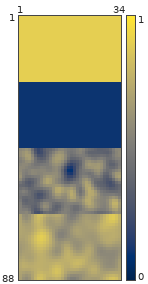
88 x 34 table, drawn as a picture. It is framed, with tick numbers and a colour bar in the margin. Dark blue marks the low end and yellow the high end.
The table splits into 4 rows of 1 panel. Panel 1,1: very high, flat. Panel 2,1: very low, flat. Panel 3,1: middling, blotchy, strong in contrast. Panel 4,1: high, blotchy.
